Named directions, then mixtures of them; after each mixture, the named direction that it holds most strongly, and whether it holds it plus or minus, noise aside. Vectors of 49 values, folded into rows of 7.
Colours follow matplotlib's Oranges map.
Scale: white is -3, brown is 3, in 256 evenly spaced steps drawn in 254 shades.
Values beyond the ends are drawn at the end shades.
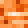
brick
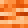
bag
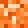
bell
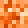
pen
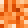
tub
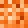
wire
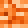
bag, minus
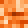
brick, minus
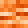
bag, plus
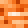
brick, plus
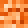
pen, minus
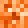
pen, plus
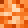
tub, minus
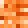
bag, plus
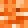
bag, minus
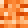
bag, plus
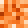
tub, plus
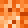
pen, minus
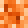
tub, plus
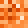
wire, minus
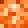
bell, plus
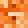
bell, minus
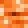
brick, minus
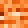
brick, plus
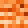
bag, plus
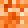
pen, plus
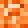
bell, plus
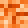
bell, minus
